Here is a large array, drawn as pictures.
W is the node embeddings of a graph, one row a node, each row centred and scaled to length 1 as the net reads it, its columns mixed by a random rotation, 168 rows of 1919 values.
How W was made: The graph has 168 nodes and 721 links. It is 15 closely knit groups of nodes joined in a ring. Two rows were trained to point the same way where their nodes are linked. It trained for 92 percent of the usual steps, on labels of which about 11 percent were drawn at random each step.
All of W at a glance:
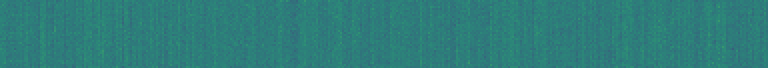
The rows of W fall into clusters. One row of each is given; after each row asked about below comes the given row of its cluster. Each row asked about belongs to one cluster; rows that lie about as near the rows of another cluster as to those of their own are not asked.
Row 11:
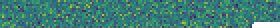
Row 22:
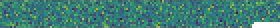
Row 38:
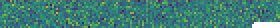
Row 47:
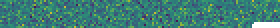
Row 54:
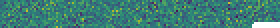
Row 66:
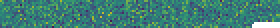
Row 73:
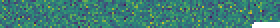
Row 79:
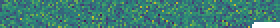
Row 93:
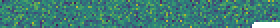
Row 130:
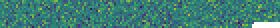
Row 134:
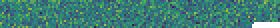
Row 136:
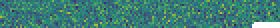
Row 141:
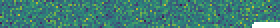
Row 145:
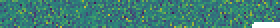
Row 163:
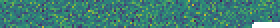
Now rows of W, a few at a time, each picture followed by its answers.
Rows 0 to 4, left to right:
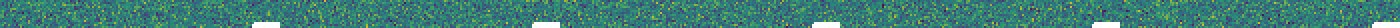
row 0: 136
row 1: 47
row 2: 79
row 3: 73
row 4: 79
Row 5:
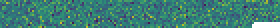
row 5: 47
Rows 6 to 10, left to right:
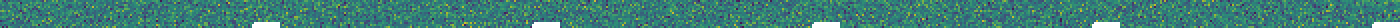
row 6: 54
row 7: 93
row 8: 66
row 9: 22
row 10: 47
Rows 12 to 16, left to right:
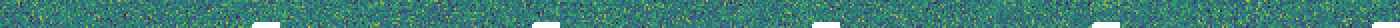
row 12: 47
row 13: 38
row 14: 145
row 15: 163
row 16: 145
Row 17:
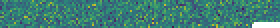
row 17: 141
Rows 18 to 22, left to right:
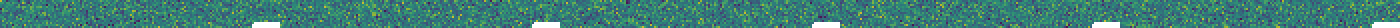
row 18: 66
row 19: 134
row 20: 38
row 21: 79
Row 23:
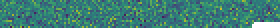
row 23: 38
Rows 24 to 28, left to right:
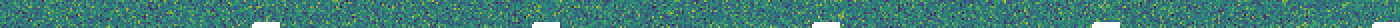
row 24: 54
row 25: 130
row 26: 66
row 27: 163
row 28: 47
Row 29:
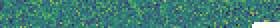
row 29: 79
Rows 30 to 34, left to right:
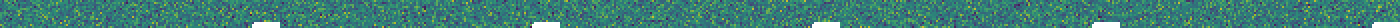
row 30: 79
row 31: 136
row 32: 79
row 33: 38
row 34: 130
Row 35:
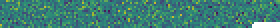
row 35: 134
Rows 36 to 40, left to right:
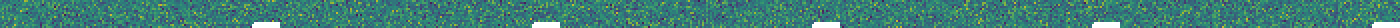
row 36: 93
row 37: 54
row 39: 54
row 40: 145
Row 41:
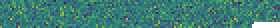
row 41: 145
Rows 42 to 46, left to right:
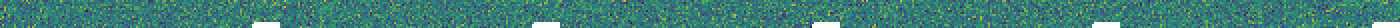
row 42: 163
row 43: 47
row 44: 136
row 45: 163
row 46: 47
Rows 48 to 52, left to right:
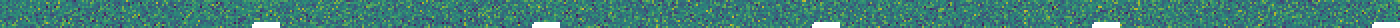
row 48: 130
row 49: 130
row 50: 73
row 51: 130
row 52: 134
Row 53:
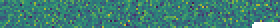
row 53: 145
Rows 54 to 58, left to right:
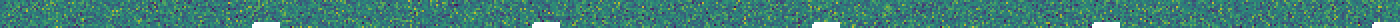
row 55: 38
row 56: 130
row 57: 11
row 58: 130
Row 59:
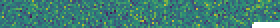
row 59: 141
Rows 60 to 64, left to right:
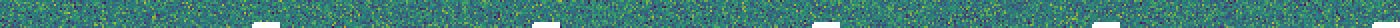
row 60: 136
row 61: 66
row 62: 66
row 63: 38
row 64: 141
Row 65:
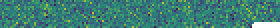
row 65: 11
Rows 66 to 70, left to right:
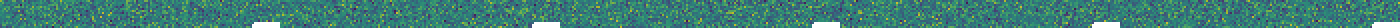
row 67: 11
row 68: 54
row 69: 79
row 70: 73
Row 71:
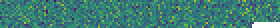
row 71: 11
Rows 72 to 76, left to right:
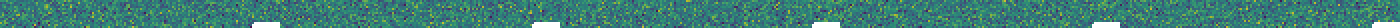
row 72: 11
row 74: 130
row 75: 163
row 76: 54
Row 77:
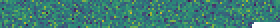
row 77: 11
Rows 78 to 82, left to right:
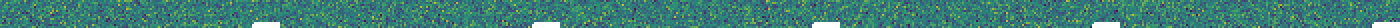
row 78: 47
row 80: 11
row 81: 93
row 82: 93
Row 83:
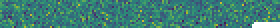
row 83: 22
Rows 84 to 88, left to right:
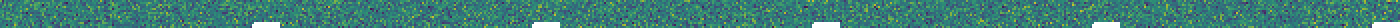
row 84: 93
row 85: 130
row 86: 47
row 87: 54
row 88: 11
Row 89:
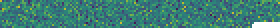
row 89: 66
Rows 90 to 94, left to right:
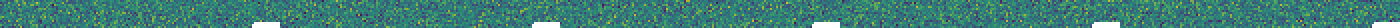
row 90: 136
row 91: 54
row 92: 73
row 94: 93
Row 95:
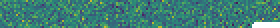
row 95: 22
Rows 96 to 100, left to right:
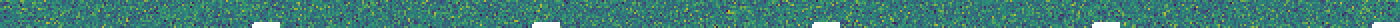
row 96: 145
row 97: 134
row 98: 54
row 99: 136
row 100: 11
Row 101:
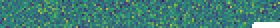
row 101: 73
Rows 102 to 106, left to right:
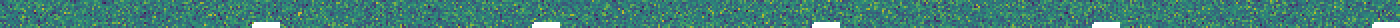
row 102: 136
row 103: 79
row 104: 11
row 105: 93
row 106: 38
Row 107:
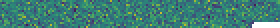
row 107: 11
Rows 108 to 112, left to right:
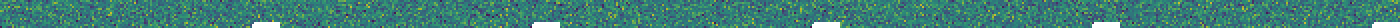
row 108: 66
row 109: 11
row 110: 73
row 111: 134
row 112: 130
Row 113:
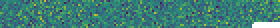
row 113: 47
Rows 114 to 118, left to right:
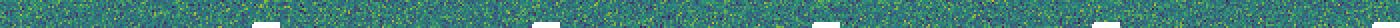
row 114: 134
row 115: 145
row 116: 141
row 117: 130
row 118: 54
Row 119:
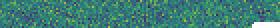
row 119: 38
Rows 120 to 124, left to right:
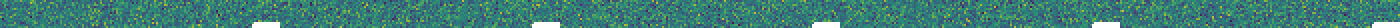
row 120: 141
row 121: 145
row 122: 79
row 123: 145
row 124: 66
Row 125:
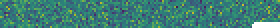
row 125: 22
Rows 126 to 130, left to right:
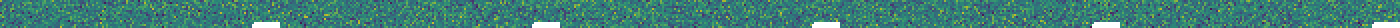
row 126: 136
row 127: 141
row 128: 22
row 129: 136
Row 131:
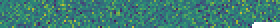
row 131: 11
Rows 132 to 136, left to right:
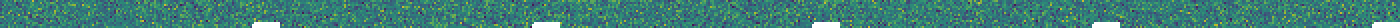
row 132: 141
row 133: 136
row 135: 38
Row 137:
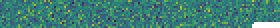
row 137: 47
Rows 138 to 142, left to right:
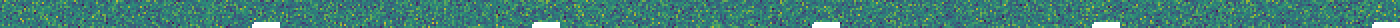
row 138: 79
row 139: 141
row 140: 22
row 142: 130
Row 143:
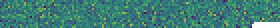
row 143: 136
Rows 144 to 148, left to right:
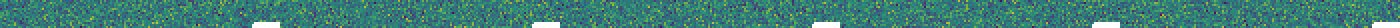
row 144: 141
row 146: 141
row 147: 54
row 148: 136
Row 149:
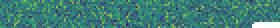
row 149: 93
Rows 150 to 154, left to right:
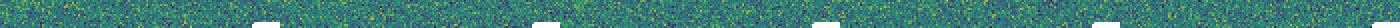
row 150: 93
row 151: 79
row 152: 22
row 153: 134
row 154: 73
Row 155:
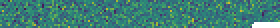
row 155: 73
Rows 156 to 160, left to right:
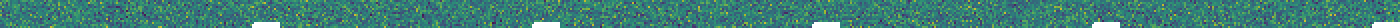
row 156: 22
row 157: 22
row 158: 93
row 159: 38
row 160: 136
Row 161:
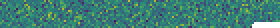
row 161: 73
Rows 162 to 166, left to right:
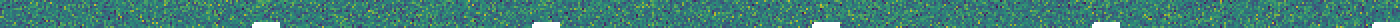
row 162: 141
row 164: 134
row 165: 54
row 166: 141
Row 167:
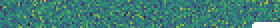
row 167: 47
